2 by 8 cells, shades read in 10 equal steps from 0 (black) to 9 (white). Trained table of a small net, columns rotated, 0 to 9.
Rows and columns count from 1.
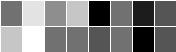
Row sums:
32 34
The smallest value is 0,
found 2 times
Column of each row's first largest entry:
2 2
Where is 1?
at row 1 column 7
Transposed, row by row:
4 7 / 8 9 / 5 4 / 7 4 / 0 3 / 4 4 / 1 0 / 3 3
